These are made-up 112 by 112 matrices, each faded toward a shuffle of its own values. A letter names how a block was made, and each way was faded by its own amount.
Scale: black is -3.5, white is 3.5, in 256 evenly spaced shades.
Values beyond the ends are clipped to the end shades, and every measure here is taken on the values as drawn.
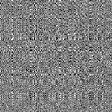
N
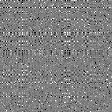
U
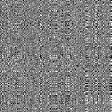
N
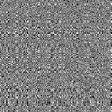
N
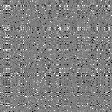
U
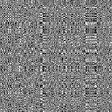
N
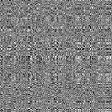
N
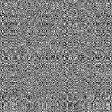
N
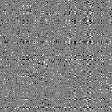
U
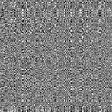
N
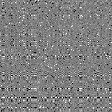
U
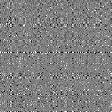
U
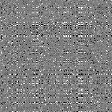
U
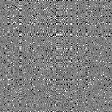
U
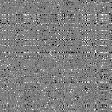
U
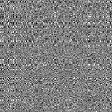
N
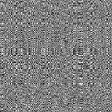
N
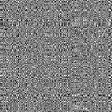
N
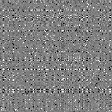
U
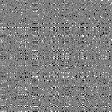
U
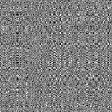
N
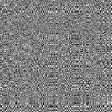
N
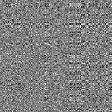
N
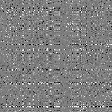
U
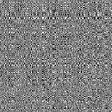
N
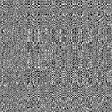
N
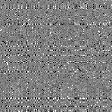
U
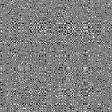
U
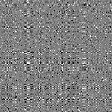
U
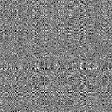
N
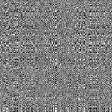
N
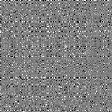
U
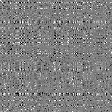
U
